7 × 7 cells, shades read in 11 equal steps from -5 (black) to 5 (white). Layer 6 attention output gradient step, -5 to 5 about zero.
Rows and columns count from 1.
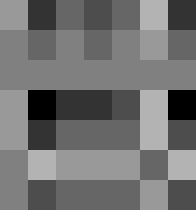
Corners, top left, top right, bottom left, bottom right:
1 -3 0 -2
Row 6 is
0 2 1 1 1 -1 2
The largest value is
2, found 5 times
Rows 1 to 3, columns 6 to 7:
2 -3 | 1 -1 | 0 0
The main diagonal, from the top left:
1 -1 0 -3 -1 -1 -2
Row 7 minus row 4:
-1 3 2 2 1 -1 3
